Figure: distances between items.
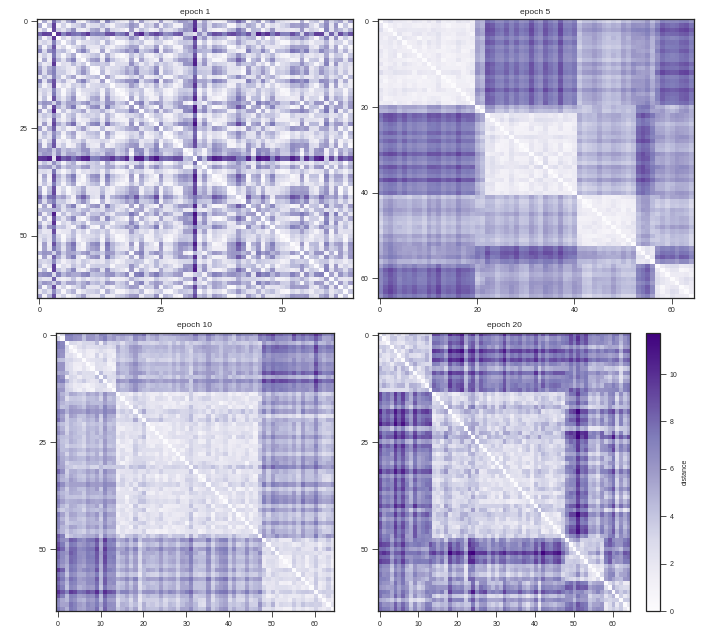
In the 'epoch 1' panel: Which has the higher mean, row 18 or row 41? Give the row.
41
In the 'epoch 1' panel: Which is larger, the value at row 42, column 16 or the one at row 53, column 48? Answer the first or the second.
the second
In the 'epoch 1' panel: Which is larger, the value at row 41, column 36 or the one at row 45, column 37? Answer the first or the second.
the first
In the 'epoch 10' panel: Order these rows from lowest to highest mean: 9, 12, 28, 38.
28, 38, 12, 9
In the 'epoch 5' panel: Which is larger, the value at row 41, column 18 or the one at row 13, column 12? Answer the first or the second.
the first
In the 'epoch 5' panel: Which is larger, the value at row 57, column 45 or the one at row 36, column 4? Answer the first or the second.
the second
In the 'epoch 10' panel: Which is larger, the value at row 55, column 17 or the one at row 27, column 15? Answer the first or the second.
the first
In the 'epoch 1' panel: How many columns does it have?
65
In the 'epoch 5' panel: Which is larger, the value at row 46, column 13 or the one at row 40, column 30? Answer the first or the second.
the first
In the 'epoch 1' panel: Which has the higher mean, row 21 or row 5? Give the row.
21
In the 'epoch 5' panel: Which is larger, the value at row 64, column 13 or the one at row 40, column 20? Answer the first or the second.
the first
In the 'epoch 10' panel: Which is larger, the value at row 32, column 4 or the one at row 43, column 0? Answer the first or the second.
the second
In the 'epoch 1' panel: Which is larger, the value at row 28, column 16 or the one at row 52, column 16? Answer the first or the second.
the second
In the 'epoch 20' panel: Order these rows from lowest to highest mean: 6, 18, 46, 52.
46, 18, 52, 6
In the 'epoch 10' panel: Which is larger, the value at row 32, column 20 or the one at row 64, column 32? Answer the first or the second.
the second
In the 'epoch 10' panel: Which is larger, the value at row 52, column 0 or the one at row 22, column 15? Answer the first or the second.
the first
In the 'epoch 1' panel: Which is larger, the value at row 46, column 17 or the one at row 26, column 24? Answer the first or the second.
the second
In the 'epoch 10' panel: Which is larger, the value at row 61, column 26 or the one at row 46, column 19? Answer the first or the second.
the first
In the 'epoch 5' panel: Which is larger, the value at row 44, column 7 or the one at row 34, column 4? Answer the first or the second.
the second
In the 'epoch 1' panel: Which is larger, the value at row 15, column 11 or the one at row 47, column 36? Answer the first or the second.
the second
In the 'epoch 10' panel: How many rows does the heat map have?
65
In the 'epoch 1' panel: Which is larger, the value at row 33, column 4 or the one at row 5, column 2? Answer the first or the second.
the first
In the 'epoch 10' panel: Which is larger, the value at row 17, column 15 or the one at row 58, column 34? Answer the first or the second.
the second
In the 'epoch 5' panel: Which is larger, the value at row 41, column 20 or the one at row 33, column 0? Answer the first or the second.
the second
